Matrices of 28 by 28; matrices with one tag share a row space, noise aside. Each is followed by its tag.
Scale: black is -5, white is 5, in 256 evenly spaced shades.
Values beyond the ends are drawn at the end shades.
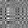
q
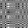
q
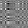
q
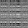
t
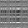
t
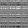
t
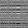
t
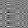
q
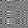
q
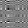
q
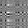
q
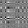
q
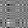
q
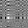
q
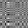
q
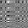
q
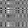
q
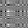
q
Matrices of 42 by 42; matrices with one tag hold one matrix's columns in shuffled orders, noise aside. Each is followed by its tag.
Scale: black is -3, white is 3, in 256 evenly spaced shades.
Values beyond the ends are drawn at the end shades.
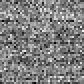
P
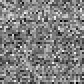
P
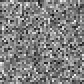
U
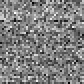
P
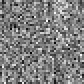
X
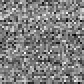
P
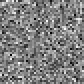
U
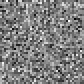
U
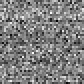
P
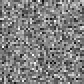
U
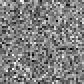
U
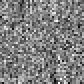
X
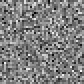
U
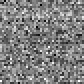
P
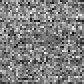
P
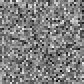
U
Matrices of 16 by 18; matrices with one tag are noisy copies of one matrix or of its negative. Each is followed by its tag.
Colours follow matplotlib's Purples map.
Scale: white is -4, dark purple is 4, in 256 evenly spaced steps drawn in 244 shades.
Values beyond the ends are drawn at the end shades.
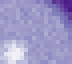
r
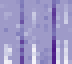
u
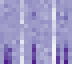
u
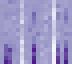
u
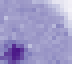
r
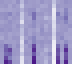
u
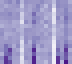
u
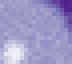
r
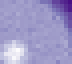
r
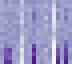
u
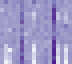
u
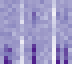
u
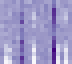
u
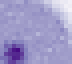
r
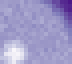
r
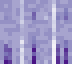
u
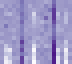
u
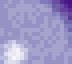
r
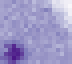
r
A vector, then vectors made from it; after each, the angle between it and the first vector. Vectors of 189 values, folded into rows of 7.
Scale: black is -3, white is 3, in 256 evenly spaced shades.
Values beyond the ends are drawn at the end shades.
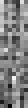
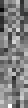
nearly opposite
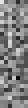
partly aligned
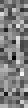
orthogonal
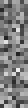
partly opposed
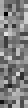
partly aligned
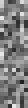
partly aligned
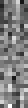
nearly opposite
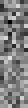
partly opposed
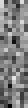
nearly parallel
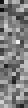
partly opposed
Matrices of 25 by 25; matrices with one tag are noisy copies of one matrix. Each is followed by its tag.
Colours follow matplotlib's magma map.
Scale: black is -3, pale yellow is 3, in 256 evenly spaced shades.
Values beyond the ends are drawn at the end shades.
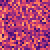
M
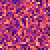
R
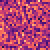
M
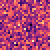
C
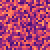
C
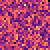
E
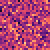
E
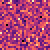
R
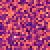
C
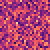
E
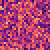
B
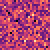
E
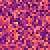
E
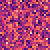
E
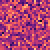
C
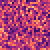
M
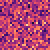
E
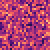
C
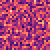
C
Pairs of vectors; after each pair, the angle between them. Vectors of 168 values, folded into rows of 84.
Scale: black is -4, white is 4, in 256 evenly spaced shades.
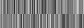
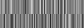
orthogonal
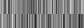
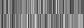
nearly opposite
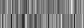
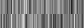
nearly opposite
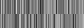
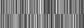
nearly opposite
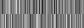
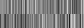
orthogonal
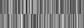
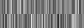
orthogonal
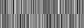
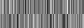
orthogonal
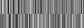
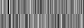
nearly parallel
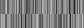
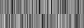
orthogonal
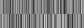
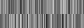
partly opposed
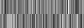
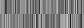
partly aligned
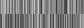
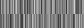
partly aligned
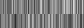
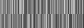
partly aligned
